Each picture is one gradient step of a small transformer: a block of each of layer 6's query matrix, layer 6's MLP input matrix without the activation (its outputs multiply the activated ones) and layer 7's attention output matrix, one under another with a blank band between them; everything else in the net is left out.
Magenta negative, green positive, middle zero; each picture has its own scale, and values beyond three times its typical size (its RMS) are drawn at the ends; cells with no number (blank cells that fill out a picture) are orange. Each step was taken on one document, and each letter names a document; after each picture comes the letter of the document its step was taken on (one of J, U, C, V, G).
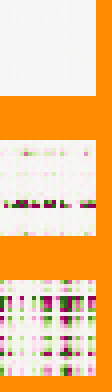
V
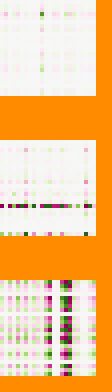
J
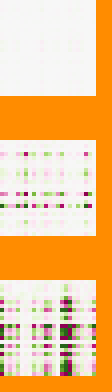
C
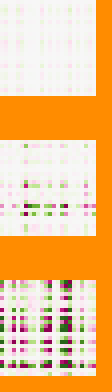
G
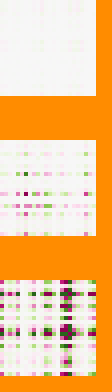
C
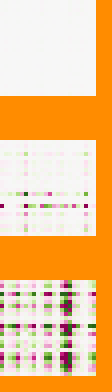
C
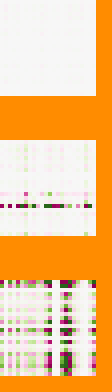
J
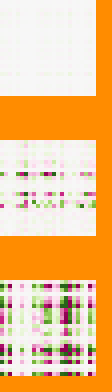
V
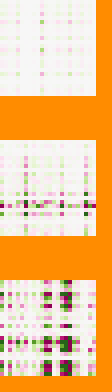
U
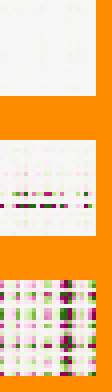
C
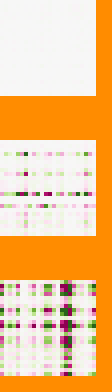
C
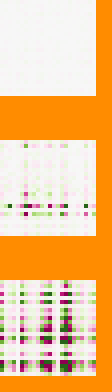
G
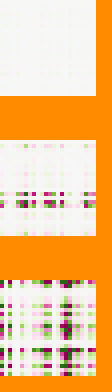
U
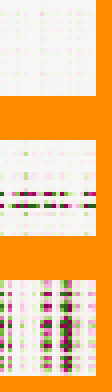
U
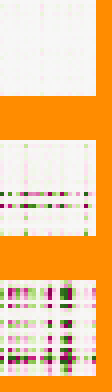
U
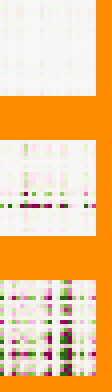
G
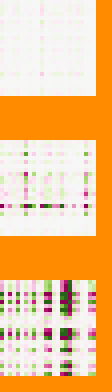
U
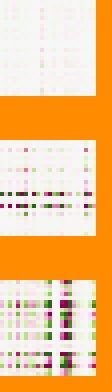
J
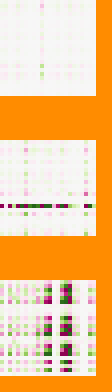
J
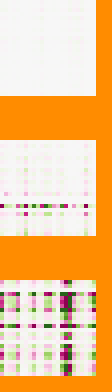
C
